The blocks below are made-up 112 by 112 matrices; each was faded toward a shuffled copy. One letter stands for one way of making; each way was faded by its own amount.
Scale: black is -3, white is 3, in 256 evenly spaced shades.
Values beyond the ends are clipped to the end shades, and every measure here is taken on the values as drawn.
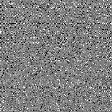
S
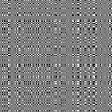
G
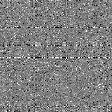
S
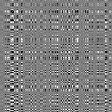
G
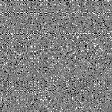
S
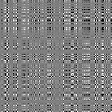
G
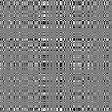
G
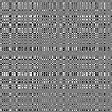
G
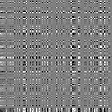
G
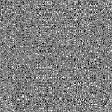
S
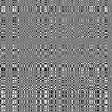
G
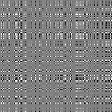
G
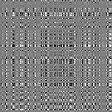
G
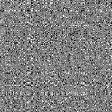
S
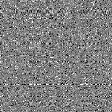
S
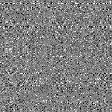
S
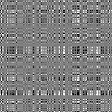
G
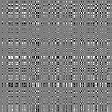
G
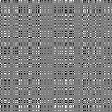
G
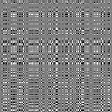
G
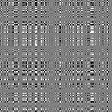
G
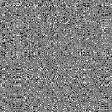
S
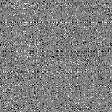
S
